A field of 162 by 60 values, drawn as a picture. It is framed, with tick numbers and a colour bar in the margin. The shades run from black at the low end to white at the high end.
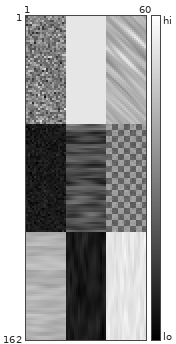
The table splits into 3 rows of 3 panels. Panel 1,1: middling, fine-grained, strong in contrast. Panel 1,2: very high, flat. Panel 1,3: high, slanting down to the right. Panel 2,1: very low, fine-grained, faint in contrast. Panel 2,2: low, streaked across. Panel 2,3: middling, checkered, strong in contrast. Panel 3,1: high, streaked across, faint in contrast. Panel 3,2: very low, streaked downward, faint in contrast. Panel 3,3: very high, streaked downward, faint in contrast.
